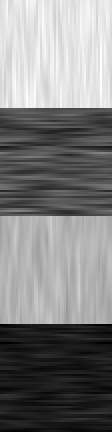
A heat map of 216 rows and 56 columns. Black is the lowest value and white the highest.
It is made of 4 by 1 panels. Panel 1,1: very high, streaked downward, faint in contrast. Panel 2,1: low, streaked across. Panel 3,1: high, streaked downward, faint in contrast. Panel 4,1: very low, streaked across, faint in contrast.
